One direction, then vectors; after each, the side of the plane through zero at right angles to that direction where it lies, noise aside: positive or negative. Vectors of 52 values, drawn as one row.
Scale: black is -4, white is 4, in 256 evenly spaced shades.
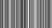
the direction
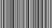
negative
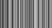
positive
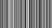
positive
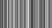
positive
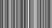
positive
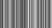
positive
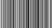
negative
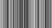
positive
